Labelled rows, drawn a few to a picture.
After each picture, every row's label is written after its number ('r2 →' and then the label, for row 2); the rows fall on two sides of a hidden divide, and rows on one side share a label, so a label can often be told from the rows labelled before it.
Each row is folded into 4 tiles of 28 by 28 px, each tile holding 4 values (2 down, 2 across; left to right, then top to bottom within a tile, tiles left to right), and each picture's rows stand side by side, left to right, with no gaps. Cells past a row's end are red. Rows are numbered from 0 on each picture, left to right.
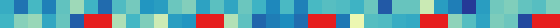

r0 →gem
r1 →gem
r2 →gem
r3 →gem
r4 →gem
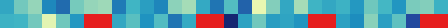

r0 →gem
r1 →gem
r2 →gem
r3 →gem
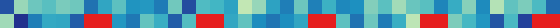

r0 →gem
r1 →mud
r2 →gem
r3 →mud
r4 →gem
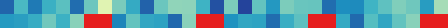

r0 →mud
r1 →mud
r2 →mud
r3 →mud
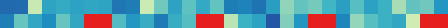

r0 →gem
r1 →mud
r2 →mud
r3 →mud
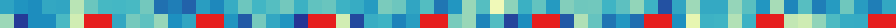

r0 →mud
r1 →gem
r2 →gem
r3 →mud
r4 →gem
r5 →gem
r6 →gem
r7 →gem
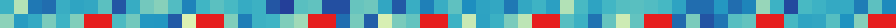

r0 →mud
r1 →mud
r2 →mud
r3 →gem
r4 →mud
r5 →mud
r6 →mud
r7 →mud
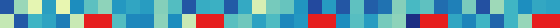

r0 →mud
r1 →mud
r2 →gem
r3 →gem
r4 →mud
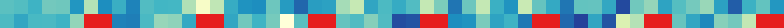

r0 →mud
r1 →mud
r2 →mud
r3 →gem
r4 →gem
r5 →mud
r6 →mud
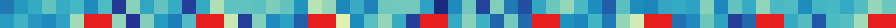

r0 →mud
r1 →mud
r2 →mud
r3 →gem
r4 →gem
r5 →mud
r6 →gem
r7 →mud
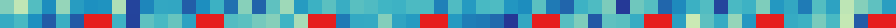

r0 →gem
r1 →mud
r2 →mud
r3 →gem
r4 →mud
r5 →gem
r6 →gem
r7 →gem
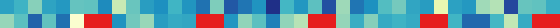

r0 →mud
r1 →gem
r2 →mud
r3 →mud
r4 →mud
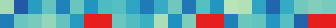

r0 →gem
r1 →mud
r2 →gem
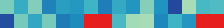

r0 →gem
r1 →gem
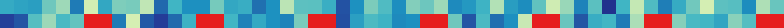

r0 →mud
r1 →gem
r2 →mud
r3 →gem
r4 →mud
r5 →mud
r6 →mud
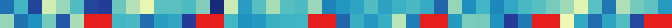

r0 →mud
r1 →gem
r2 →mud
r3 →gem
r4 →gem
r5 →gem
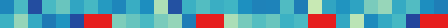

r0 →gem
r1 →gem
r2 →mud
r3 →gem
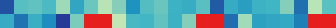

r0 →mud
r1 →mud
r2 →gem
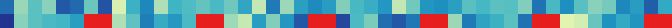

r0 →gem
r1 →mud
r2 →gem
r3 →gem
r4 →gem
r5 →gem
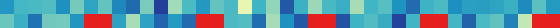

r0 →gem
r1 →gem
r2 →gem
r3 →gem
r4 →mud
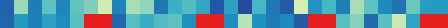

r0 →mud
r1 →gem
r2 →gem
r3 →gem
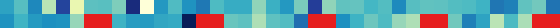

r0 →mud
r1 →gem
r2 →gem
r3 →mud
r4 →mud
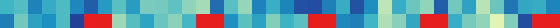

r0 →gem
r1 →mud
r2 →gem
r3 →mud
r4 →gem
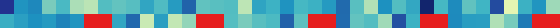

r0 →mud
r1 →mud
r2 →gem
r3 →gem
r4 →gem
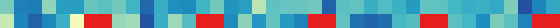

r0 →mud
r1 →mud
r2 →gem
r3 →mud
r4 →gem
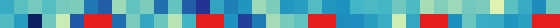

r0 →gem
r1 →gem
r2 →mud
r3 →mud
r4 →gem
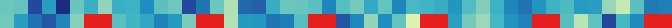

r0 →mud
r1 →mud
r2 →mud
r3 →mud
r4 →gem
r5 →gem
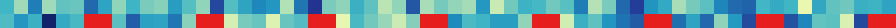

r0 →mud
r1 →mud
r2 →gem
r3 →mud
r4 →mud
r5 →gem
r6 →gem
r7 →gem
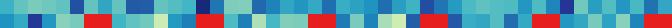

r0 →mud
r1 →gem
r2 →mud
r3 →gem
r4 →gem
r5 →gem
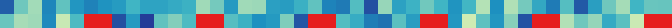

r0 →gem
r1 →mud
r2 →gem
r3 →mud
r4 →gem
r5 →mud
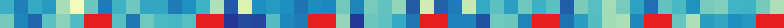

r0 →mud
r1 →mud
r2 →gem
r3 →mud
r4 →gem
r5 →gem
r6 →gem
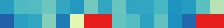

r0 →mud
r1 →gem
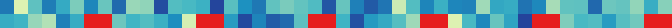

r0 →gem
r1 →mud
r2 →mud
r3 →mud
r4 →gem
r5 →mud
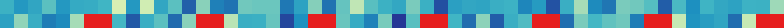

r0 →mud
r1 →mud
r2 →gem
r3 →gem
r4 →mud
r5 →gem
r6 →mud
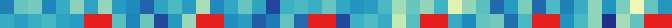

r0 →gem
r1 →mud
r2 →gem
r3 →mud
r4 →gem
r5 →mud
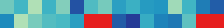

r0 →gem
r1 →mud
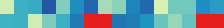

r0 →gem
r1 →mud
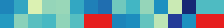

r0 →gem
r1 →gem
